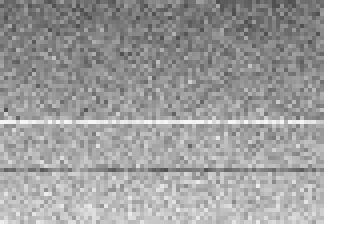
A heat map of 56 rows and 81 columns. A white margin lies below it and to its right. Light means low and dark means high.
There are no regular stripes. There is an overall slope up to the top. Rows 31 and 43 stand out from the rest.
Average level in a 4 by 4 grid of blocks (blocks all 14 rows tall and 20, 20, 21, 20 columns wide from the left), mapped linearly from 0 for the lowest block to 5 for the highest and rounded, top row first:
5 5 5 5 / 3 3 3 3 / 1 1 1 1 / 0 0 0 0
